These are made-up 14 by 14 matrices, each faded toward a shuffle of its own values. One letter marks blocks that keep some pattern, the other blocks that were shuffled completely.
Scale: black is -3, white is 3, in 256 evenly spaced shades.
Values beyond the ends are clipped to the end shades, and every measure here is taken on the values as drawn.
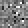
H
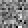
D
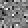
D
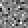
H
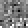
D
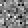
H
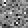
H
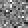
H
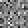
D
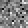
H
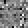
D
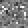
H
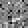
H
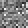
D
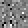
D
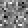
D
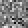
D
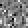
D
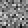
H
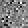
H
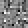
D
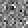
H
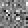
D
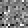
D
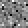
H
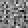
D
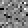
H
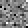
H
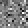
D
